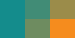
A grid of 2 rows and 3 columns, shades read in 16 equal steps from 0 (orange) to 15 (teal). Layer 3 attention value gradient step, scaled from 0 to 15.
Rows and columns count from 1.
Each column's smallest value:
15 9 0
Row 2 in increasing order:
0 9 15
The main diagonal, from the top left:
15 9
